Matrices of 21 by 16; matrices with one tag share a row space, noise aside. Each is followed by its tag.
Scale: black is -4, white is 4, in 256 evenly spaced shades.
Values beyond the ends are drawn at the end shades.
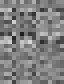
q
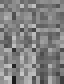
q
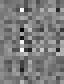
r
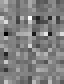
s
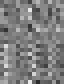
s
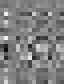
s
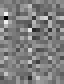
s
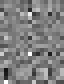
s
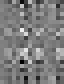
r
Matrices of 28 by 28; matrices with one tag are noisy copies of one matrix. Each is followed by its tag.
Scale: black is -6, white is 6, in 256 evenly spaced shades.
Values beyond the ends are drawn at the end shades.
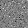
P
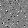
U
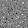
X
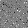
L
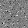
U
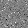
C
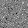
X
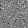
P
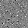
U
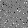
L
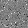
C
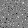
X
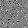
U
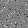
C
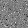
C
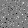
X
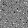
L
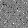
L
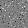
P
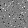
P
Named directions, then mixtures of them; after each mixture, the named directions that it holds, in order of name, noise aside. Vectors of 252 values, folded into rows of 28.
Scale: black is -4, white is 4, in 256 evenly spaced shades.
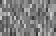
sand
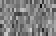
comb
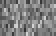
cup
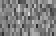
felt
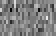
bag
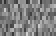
cup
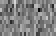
bag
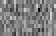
bag, comb, sand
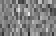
felt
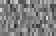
bag, cup, felt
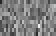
cup, sand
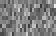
bag, cup, felt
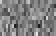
cup, sand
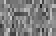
comb, sand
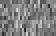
cup, felt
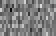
bag, comb, felt
